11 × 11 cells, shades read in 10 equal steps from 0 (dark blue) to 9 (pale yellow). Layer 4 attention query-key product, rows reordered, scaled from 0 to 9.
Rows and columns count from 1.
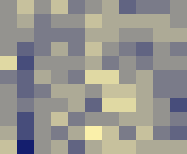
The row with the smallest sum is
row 4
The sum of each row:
55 61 56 50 54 57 57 57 54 57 59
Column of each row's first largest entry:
2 6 6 6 1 6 7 7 4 6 1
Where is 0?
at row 11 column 2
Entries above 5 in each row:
3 6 4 2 2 4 5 4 3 5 8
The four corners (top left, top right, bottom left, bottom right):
5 5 7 6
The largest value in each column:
8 7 6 7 6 9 8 8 7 6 6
